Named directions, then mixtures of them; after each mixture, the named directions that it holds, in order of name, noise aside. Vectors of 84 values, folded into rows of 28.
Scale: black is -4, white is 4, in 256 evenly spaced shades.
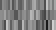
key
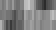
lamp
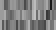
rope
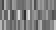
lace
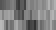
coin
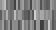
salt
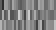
lace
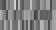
salt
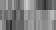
lamp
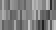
key, rope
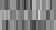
coin, rope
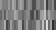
key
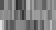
coin, lace, lamp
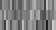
key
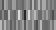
lace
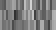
key, lamp, salt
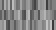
key, lace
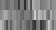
coin, rope, salt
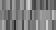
key, lamp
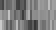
coin, lace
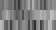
coin, lamp, salt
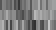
coin, salt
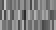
lace, salt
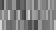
coin, lace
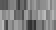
coin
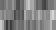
coin, lamp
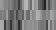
key, lamp, salt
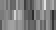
key, lamp, salt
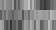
lamp, salt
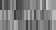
coin, key, salt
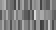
salt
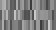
salt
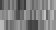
coin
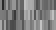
lace, lamp, salt
